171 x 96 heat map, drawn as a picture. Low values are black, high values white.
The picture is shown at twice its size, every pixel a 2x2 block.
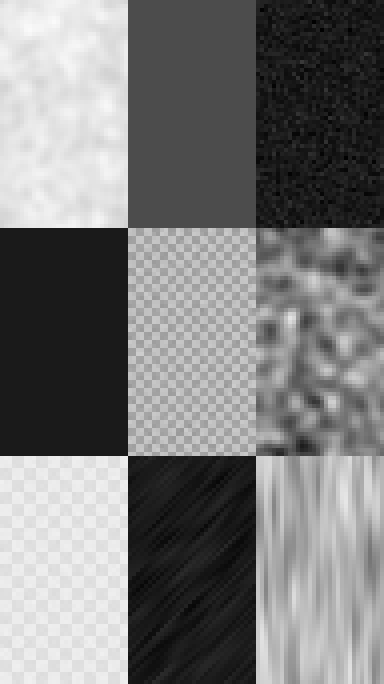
It is made of 3 by 3 panels. Panel 1,1: very high, blotchy, faint in contrast. Panel 1,2: low, flat. Panel 1,3: very low, fine-grained, faint in contrast. Panel 2,1: very low, flat. Panel 2,2: high, checkered. Panel 2,3: middling, blotchy, strong in contrast. Panel 3,1: very high, checkered, faint in contrast. Panel 3,2: very low, slanting up to the right, faint in contrast. Panel 3,3: high, streaked downward.
